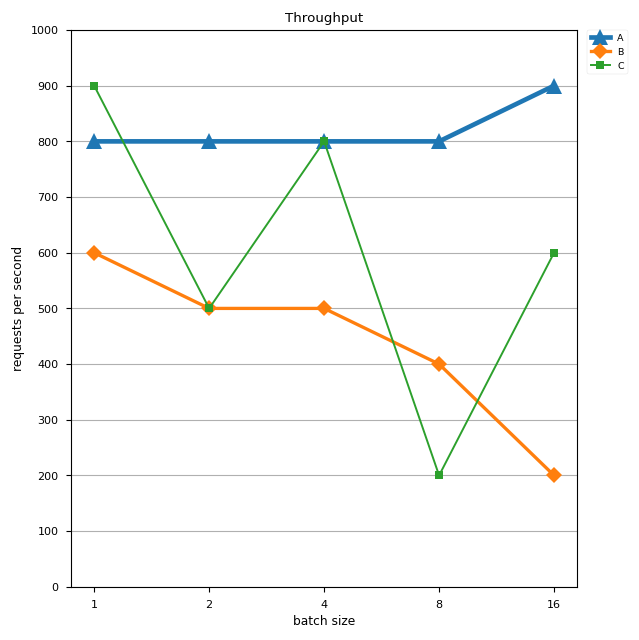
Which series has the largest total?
A
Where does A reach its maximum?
16
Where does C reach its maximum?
1
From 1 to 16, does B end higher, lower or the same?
lower
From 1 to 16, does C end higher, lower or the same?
lower
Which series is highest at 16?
A
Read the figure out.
Title: Throughput
x-axis: batch size, ticks 1 2 4 8 16
y-axis: requests per second, ticks 0 100 200 300 400 500 600 700 800 900 1000
Legend: A, B, C
Values:
A: 800 800 800 800 900
B: 600 500 500 400 200
C: 900 500 800 200 600
